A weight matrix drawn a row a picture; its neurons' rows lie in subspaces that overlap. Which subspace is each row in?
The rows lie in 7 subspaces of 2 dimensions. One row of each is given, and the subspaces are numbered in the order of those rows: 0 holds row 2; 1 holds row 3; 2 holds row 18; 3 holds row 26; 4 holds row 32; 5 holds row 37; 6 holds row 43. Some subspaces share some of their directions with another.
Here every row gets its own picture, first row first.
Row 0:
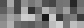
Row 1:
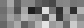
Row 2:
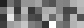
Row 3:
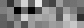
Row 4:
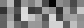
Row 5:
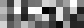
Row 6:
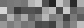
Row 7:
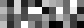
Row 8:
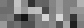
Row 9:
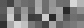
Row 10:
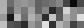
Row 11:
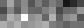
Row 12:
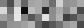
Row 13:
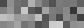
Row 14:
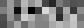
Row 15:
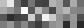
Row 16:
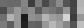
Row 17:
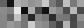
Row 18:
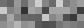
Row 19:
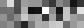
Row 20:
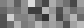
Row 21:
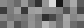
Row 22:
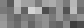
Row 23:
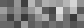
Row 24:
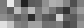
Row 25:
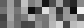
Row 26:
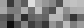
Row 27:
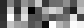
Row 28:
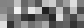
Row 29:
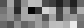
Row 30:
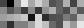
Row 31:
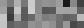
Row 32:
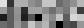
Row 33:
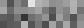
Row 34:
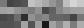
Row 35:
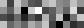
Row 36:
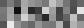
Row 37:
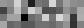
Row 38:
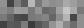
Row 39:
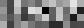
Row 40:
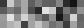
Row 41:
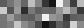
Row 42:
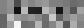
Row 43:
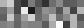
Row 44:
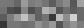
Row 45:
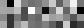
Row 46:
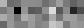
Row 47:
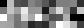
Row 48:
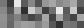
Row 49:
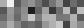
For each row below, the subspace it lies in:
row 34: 3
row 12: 2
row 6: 2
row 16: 5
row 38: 3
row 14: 1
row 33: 3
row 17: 6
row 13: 4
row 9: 0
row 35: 4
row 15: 6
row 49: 6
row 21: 2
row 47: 4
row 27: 0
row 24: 1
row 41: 2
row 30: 6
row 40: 3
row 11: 3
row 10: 0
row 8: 5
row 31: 0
